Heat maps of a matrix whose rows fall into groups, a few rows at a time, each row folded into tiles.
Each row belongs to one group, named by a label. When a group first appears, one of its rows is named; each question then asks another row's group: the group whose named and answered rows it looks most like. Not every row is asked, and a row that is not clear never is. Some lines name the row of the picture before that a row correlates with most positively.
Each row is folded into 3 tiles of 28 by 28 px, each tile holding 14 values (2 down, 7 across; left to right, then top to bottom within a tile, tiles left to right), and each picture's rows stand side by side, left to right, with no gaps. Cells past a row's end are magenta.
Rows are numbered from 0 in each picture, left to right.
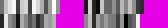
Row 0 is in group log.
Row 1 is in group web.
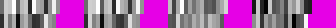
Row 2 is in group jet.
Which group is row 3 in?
web
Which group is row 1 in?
log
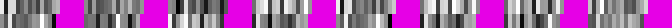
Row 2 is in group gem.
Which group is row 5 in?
log
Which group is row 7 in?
jet
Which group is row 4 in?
jet
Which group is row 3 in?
log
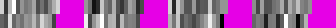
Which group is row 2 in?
jet
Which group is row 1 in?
gem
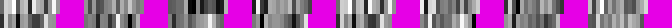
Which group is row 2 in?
gem
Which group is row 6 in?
web
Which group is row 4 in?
log
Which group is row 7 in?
jet
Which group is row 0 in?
log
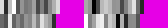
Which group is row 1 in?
gem
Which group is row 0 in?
jet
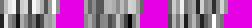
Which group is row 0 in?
log
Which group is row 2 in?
log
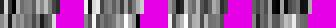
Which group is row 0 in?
web
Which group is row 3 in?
gem
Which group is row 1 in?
jet
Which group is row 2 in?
gem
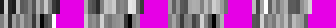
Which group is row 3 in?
jet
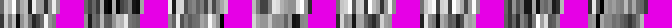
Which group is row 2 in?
jet
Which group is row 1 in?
gem
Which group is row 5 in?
log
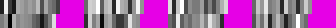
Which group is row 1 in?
log
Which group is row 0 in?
web
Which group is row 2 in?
jet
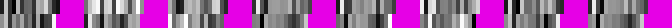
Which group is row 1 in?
log
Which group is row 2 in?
gem
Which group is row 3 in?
web
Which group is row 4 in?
web
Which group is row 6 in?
web
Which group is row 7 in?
web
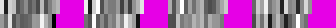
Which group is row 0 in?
jet
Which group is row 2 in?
jet
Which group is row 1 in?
jet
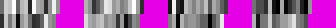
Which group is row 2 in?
web
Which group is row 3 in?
gem
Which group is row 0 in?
log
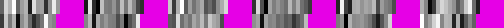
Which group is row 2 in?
jet
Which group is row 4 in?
web
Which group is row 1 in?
web
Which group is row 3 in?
web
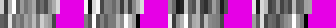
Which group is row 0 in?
jet
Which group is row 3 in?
jet
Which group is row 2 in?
gem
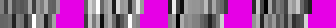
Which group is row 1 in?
log
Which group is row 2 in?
web
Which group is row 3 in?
web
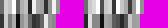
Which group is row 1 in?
log
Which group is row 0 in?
log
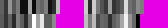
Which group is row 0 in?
gem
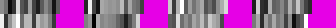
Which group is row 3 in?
web
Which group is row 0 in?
gem
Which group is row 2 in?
jet
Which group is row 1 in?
web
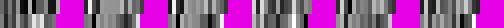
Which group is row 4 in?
web
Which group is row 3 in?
jet
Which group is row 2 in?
web
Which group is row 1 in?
web
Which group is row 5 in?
web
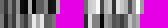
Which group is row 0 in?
gem
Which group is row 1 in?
log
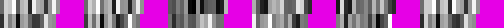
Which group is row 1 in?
log
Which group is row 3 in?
gem
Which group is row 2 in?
gem
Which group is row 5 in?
log
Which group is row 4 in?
web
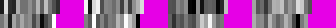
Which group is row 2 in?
gem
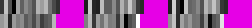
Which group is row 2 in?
web
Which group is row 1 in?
web
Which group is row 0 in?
web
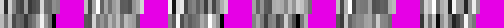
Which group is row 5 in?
log
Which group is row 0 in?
jet
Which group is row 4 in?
jet
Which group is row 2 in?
jet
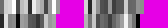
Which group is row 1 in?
jet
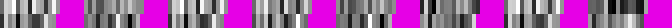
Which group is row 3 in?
log
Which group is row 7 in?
gem
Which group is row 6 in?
log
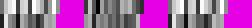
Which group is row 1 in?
web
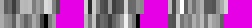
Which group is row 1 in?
jet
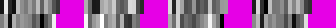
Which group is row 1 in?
gem
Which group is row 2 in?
jet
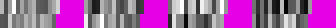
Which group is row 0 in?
jet
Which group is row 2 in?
log
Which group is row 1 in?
gem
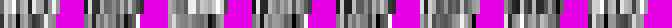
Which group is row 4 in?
web
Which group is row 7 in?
log
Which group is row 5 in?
jet
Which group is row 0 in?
log
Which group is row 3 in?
web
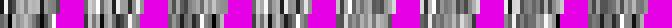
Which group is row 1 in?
log
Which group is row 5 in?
jet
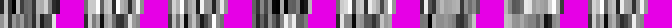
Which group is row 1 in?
log
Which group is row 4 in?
log
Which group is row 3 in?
gem
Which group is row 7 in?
log
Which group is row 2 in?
log
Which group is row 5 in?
web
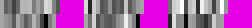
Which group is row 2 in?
log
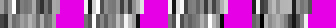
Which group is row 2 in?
jet
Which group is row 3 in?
web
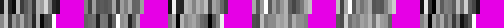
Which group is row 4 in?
jet
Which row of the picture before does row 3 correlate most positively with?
0
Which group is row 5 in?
web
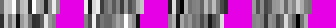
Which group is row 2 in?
web
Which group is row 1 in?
jet
